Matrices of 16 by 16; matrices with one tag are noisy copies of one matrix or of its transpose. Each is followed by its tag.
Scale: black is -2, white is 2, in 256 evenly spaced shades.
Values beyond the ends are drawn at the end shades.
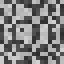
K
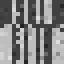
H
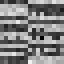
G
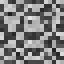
K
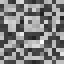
K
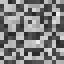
K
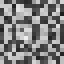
K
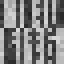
G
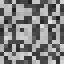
K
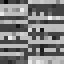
G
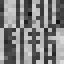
G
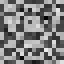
K
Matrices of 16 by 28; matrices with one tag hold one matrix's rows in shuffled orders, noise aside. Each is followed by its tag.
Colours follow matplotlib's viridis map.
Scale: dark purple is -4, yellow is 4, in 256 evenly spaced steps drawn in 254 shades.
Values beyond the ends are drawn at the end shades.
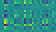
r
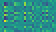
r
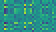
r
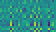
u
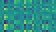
r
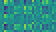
r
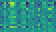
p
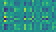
r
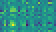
p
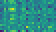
p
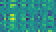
p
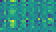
p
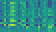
p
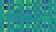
r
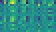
p
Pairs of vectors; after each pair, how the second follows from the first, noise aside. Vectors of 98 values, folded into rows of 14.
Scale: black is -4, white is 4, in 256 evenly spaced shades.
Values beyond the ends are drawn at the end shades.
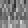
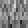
negated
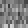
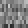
negated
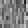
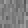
shrunk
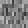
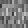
negated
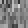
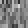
copied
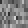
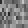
copied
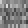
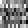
scaled up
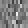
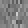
shrunk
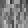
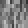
copied
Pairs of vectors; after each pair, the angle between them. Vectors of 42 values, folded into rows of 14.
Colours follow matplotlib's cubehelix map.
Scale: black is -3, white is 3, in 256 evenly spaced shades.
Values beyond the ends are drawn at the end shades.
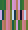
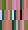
nearly parallel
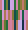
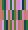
orthogonal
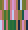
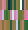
partly aligned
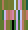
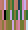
partly opposed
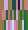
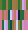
orthogonal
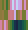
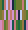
orthogonal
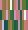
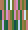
nearly parallel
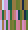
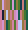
partly aligned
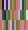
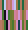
partly aligned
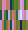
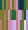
orthogonal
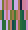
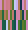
nearly parallel
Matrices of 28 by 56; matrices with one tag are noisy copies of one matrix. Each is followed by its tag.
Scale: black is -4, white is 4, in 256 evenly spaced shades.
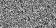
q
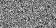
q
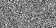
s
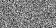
s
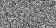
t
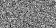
t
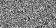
q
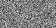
s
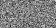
t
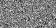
q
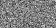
t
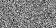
s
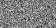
q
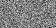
s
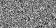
q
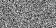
s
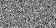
q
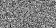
t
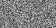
s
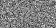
t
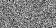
s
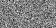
s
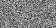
s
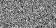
q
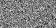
q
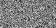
q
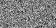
q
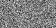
s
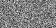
s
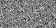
q
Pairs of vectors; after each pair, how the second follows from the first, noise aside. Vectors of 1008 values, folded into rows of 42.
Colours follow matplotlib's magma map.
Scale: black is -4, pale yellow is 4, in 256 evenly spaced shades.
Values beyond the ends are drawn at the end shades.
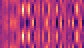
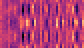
negated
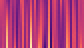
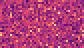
shuffled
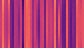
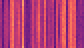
negated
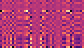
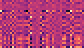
negated
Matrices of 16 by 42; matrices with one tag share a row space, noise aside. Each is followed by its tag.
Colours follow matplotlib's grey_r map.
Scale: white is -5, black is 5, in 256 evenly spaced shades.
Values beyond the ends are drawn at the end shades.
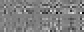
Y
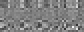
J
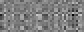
J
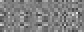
J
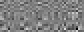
J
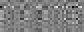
J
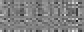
J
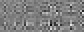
Y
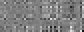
Y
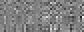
Y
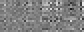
Y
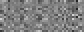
J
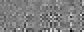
Y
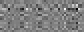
J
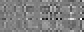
Y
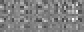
J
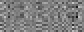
J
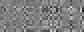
Y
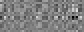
J
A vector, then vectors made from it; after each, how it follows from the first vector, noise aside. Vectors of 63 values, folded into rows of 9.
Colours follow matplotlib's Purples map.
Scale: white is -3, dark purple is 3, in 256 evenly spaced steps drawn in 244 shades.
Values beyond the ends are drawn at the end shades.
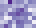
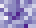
reversed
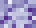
negated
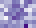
reversed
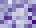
negated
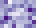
negated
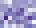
sign-scrambled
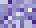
sign-scrambled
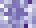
reversed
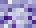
negated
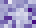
negated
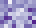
negated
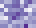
reversed
